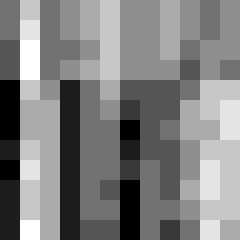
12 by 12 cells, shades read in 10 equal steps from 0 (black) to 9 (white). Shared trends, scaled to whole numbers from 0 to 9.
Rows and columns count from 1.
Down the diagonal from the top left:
4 8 4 5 4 5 0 3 3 6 7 6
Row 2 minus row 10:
3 1 -2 4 2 4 5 1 3 -1 -4 -2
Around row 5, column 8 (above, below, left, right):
5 3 3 3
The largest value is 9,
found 3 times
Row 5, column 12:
7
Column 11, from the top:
4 4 5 5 7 7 6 7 8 8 7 8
